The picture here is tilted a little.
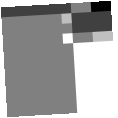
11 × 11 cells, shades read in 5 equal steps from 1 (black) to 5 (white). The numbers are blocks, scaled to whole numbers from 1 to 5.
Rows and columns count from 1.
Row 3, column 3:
3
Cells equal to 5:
29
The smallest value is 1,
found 2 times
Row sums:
22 30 29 37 41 41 41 41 41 41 41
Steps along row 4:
same same same same same up down same up same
